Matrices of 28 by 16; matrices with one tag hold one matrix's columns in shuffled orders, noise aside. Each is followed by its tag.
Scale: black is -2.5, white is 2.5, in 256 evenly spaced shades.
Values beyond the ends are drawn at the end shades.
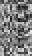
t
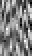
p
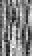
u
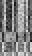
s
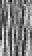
u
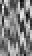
p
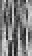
u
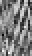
p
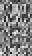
t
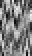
p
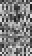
t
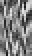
p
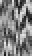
p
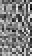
t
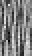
u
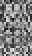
t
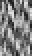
p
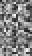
t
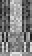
s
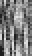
u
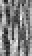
u
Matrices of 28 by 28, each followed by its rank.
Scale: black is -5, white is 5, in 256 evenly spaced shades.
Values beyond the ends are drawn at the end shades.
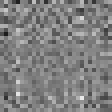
five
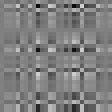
one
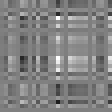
one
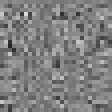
five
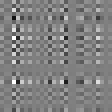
one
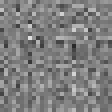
five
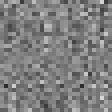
five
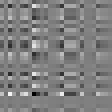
one
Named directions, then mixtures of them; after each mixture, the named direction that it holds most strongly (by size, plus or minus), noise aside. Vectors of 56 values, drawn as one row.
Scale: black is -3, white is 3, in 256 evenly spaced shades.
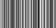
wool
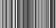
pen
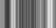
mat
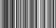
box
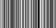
wool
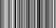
box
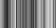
mat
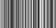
wool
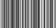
wool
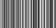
wool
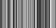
pen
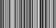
wool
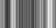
mat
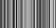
pen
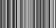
pen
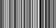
wool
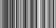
box
